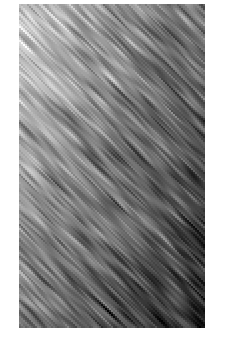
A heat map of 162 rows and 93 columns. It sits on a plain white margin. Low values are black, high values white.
Ninth with the highest average: top left. Histogram: bell-shaped. Odd rows or columns: none. Grain: diagonal, down to the right. Ninth with the lowest average: bottom right. Slope: up to the top left. Mirror symmetry: none.
